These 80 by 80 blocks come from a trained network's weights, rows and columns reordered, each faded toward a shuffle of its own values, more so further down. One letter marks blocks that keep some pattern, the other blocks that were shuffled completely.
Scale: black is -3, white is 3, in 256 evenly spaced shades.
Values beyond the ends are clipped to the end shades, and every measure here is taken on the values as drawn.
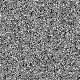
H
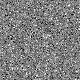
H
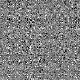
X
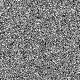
H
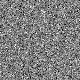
H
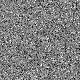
H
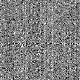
X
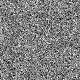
H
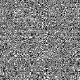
X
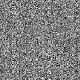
X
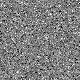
H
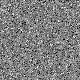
H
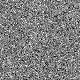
H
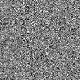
X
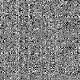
X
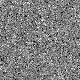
H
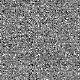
X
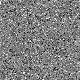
H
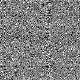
X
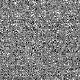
X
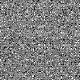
X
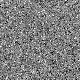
H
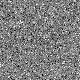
H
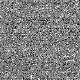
X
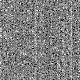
X
